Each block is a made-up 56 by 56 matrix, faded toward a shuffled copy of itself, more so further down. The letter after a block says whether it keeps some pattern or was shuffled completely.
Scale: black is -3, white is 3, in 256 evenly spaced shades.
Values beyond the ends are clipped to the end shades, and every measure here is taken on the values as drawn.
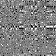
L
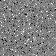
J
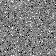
J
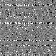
L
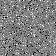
J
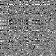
L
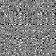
L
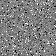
J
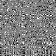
L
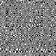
L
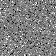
J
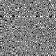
L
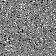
J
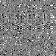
L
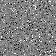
J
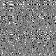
L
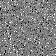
J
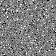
J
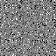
L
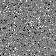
J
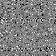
L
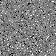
J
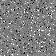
J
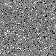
J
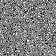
J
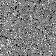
J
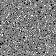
J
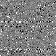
L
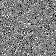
J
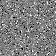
J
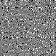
L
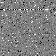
L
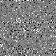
L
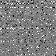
L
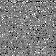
L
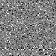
L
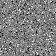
J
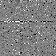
L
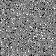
L
